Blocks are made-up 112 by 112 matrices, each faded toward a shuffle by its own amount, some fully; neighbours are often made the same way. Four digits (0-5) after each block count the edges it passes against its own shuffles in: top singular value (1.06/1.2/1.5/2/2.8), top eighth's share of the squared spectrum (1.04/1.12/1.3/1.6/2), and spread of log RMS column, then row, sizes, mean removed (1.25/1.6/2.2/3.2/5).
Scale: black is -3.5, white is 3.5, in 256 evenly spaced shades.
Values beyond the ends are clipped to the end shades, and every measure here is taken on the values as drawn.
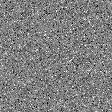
2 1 0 0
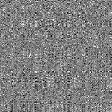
4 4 2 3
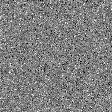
2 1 0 0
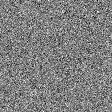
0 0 0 0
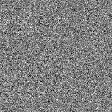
3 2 1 1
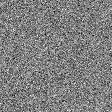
0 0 0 0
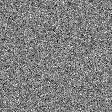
0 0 0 0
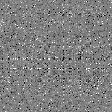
4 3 1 2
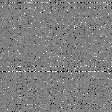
4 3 1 2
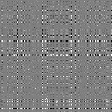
5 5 4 4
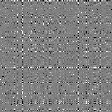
5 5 3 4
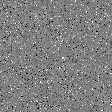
0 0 0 0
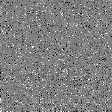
4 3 1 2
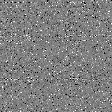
4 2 1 1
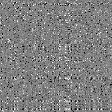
4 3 2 3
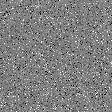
2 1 0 0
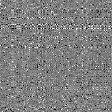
4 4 2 3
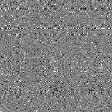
4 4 2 3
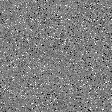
2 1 0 0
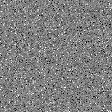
3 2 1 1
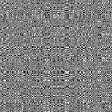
5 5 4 4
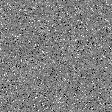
1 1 0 0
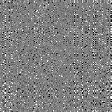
5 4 3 2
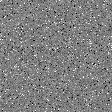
0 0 0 0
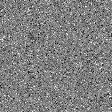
3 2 0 1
